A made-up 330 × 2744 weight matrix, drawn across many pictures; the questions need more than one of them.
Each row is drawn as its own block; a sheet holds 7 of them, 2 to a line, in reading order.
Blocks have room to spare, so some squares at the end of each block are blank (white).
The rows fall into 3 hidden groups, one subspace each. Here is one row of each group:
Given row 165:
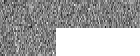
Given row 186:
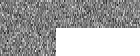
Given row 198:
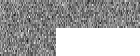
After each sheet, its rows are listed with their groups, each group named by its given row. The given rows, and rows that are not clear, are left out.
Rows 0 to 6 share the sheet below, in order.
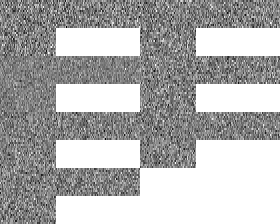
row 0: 165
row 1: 186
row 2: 165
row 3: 198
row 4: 165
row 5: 186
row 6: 186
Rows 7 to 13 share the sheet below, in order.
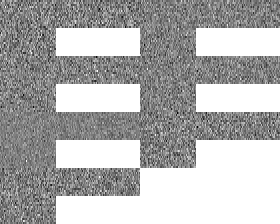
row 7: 198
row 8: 198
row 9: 186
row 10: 198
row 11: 165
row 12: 198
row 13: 198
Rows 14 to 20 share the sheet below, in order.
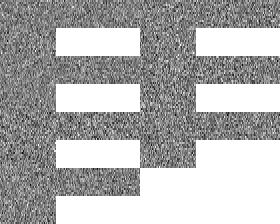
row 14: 186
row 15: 165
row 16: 165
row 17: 186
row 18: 186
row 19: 198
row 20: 165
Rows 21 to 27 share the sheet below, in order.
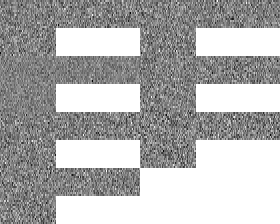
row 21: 165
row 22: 186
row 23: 198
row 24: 186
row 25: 198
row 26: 186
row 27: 186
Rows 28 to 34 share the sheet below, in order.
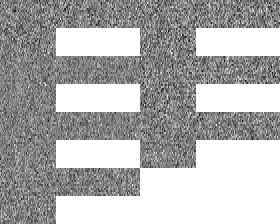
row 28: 165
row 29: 198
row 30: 198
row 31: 198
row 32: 165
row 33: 186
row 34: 198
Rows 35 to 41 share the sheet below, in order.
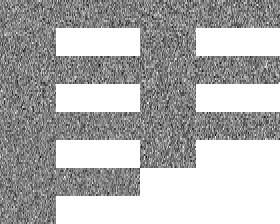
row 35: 165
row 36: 186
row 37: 198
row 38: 198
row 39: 165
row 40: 198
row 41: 165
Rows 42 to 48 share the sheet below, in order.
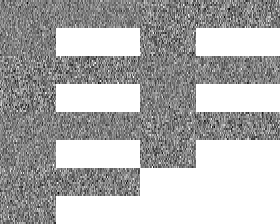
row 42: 198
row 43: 165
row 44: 198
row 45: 165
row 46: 165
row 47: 165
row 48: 198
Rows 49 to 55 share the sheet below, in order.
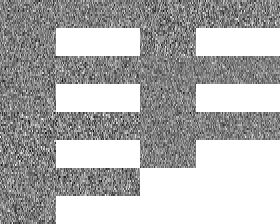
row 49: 165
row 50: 165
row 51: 198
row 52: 186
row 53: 186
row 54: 165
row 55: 165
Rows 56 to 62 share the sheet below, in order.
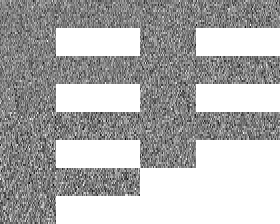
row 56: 198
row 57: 165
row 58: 165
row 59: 198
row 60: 198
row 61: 165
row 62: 198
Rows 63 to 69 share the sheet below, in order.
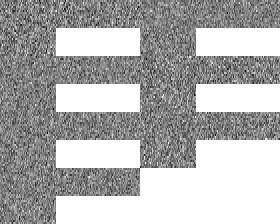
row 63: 165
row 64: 186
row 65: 165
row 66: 186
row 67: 165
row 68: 198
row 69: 165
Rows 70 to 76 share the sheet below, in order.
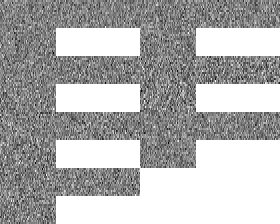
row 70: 165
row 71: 198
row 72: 165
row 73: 198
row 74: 186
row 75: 198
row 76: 198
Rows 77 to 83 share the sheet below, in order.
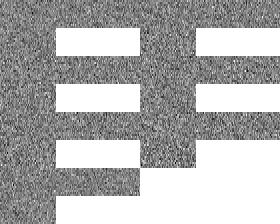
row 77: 186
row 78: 186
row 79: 198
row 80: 186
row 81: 186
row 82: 186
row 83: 186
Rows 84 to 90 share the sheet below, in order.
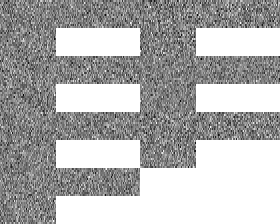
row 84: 186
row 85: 198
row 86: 186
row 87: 165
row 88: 186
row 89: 186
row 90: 165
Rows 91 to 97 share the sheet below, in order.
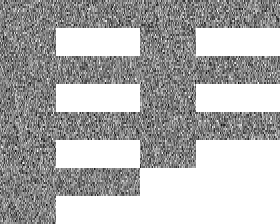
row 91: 165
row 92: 198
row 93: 165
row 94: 198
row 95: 198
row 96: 165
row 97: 186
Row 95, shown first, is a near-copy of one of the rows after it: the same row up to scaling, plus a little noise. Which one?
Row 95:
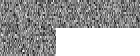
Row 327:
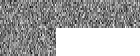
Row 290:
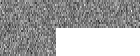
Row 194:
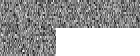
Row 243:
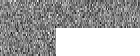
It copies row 194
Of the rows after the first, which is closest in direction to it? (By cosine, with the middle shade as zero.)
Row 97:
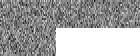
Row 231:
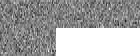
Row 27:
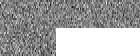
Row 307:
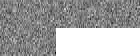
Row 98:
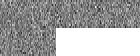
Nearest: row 231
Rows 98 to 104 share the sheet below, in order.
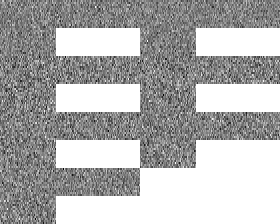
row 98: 198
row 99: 186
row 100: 165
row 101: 186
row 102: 198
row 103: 186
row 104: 186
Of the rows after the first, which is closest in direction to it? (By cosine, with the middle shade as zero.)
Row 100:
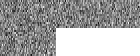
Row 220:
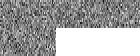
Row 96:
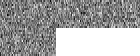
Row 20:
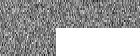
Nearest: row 96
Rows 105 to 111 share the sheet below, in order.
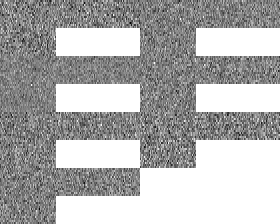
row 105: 186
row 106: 165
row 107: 186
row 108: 165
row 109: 165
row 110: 198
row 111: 165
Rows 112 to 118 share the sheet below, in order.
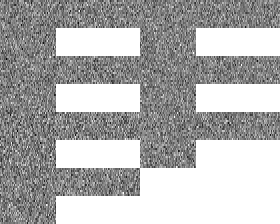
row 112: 186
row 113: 165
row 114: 186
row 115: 186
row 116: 198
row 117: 198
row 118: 186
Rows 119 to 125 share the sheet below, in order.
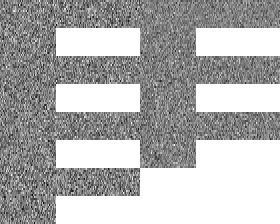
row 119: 165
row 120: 186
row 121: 165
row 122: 165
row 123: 198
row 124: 186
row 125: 186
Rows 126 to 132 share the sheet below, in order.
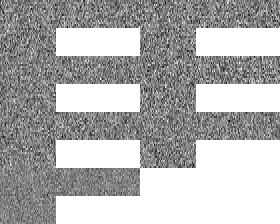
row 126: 198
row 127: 198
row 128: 198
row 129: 165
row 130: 198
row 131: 165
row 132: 198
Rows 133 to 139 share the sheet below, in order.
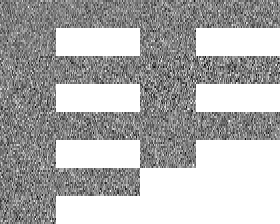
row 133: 186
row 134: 186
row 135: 186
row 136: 165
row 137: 186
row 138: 165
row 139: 186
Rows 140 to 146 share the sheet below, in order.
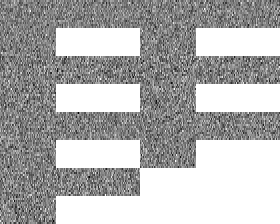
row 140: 186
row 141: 165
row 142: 198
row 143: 186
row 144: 198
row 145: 165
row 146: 165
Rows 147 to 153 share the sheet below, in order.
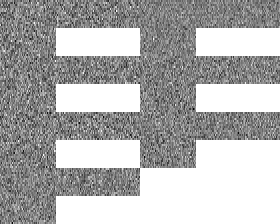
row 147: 186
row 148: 198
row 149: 198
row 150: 165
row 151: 186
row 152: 198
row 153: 165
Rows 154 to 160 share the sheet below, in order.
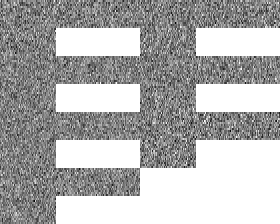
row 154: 186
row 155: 198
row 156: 165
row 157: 165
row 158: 165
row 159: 165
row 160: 186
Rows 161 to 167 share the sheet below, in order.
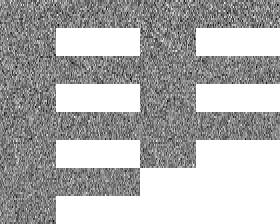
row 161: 198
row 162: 186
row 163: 186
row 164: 198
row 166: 165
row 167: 165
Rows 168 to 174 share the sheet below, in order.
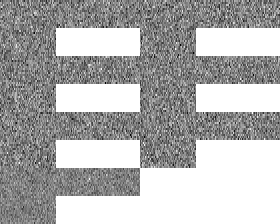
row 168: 186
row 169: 165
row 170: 165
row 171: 198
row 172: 186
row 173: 186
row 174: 186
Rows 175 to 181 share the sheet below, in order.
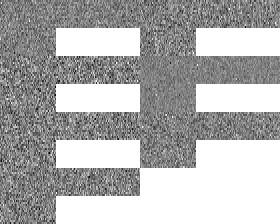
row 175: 198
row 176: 165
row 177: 186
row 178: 165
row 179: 198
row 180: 186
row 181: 165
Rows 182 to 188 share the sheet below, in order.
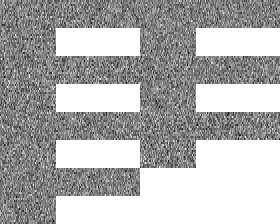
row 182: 198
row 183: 165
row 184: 198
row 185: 186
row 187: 198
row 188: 165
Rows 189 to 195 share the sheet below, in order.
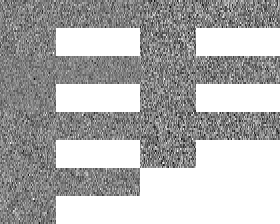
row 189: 165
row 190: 198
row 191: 198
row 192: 198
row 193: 186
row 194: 198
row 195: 186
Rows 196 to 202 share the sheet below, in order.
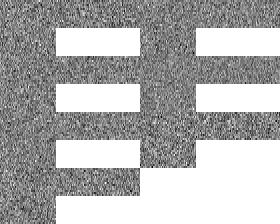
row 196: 165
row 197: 165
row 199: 165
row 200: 165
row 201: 165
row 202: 186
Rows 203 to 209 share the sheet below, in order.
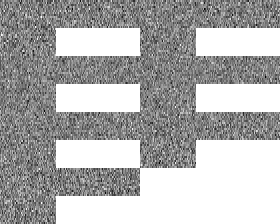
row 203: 198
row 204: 165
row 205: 198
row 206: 186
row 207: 198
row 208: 186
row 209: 165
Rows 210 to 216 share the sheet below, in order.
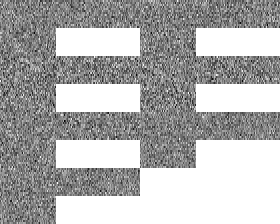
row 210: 186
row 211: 198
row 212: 186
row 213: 186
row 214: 165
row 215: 198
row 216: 198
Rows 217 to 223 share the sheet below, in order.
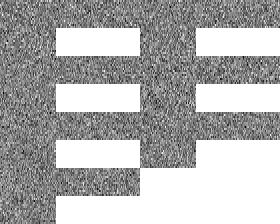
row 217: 186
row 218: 198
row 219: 165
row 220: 186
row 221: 186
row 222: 186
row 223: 186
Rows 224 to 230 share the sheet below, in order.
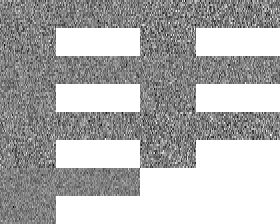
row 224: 198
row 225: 198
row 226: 198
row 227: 165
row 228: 165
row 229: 186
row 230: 186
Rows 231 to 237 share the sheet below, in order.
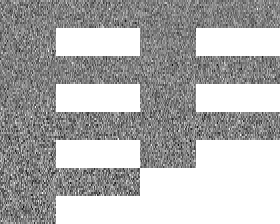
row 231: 186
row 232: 186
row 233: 186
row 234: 165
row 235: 198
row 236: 198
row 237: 186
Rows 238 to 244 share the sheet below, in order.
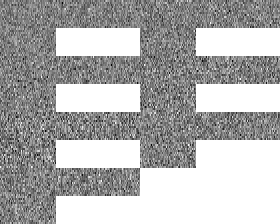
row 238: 165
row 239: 186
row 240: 165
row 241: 198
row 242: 198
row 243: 198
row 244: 165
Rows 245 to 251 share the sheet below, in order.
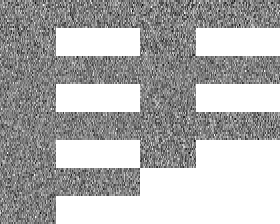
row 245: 198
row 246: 186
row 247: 186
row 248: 186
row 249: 186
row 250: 198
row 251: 165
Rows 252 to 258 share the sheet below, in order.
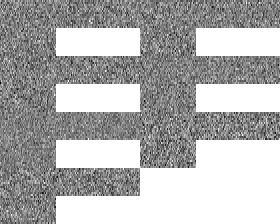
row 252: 198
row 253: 186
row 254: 186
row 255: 198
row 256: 198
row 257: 198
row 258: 186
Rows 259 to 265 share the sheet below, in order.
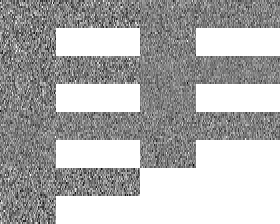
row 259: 186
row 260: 198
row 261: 198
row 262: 198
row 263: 186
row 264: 165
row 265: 198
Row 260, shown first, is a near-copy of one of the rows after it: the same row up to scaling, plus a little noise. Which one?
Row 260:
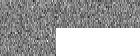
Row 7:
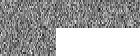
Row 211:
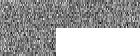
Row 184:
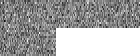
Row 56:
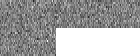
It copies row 56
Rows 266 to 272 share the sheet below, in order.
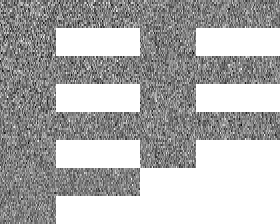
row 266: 186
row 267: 165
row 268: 186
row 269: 165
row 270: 198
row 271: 165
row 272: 198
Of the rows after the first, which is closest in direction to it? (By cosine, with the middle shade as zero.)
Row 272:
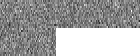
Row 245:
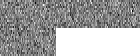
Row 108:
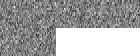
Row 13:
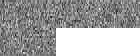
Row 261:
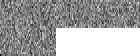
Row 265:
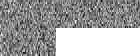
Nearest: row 245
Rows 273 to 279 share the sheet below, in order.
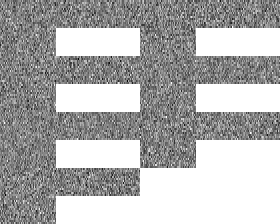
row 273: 165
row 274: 198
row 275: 198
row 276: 198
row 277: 165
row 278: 186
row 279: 165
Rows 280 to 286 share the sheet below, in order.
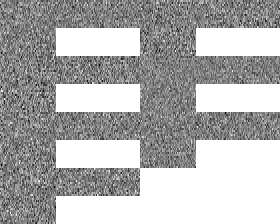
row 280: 186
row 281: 186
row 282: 198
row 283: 186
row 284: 186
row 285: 198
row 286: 186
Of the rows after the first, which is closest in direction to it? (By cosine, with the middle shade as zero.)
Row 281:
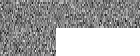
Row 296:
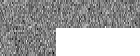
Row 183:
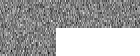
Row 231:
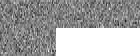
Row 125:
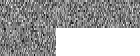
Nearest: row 231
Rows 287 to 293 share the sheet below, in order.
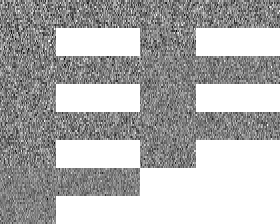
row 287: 198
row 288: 186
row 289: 165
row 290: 198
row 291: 198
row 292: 186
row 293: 165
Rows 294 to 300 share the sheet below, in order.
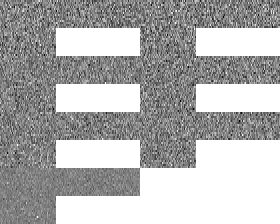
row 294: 165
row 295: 198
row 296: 165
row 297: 165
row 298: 186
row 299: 198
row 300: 186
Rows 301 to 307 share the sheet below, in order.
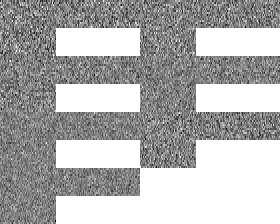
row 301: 186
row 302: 165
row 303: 198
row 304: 165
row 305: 186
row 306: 165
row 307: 165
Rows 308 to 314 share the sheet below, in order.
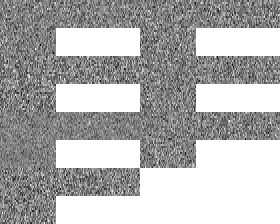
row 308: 165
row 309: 165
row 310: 198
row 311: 186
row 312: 186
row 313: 165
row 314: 165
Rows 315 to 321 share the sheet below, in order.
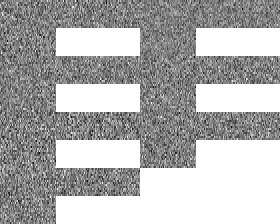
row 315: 186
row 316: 186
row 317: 198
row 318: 186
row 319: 198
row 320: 165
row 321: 198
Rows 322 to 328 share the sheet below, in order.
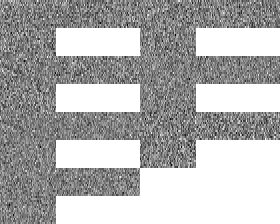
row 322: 198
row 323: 165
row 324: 186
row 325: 165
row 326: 186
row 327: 198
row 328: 186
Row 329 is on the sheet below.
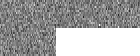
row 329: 198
